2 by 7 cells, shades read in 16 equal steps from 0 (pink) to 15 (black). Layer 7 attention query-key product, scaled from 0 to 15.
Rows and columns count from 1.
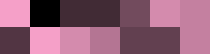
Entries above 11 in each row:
1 0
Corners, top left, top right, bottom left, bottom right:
0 3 10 3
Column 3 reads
11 2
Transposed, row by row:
0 10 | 15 0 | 11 2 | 11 4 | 8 9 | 2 9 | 3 3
